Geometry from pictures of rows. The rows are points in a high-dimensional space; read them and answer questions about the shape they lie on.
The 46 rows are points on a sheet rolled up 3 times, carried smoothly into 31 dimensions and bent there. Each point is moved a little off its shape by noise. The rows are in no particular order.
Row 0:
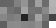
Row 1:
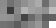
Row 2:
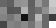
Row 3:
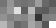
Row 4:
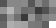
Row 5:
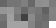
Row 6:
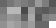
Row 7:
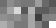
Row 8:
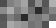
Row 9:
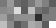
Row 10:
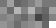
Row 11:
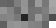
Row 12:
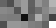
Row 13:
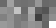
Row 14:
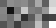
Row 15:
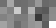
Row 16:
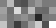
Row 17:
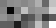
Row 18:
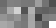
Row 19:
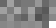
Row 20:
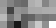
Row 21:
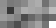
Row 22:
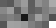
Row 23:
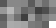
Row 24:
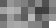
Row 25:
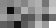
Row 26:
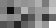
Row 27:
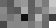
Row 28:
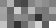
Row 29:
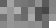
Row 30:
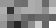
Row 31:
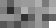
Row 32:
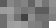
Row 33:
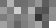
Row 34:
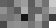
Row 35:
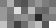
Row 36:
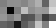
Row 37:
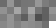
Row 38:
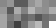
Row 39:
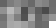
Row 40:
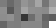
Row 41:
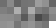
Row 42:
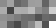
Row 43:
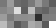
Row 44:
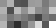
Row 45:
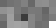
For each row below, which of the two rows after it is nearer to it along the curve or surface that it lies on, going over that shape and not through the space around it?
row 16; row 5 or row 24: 24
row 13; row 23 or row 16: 16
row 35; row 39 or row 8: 39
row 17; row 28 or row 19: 28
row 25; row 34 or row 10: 34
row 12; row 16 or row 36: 36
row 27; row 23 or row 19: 23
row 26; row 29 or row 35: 35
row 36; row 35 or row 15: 35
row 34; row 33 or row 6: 6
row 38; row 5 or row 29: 29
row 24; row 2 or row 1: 2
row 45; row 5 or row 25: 5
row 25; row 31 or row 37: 31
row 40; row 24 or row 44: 44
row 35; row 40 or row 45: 45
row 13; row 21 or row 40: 21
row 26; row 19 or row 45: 45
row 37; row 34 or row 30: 30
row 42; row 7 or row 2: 7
